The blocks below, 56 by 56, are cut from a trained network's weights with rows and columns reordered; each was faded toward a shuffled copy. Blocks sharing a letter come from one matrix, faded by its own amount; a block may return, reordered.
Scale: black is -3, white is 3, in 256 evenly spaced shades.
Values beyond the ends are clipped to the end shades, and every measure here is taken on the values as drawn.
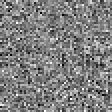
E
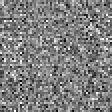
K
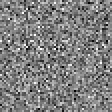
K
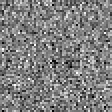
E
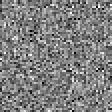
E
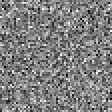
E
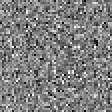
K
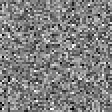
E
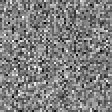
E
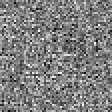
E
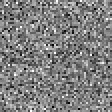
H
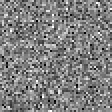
H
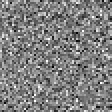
E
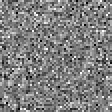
H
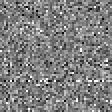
K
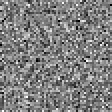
E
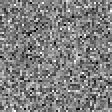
H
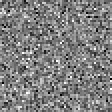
H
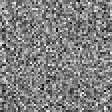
E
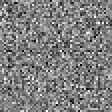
E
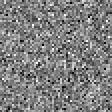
H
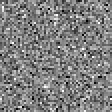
H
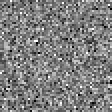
H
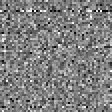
K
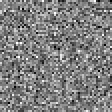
E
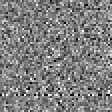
K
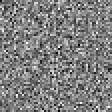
E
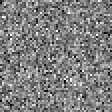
H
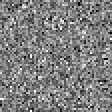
H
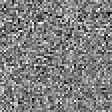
E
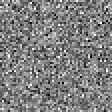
H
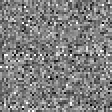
K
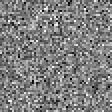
H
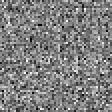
E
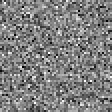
H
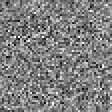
E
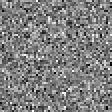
E
